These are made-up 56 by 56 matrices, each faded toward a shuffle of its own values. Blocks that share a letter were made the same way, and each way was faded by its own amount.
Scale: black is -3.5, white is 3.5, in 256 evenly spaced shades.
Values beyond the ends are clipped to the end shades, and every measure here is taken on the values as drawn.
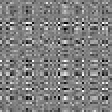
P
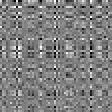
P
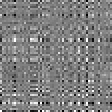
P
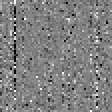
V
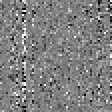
V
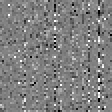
V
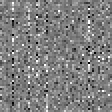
V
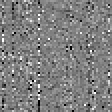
V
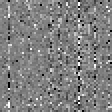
V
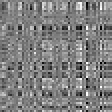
P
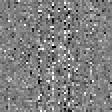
V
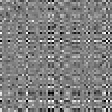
P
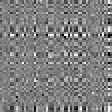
P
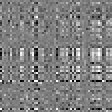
P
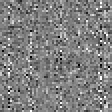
V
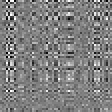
P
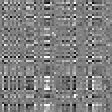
P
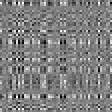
P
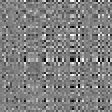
P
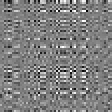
P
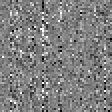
V
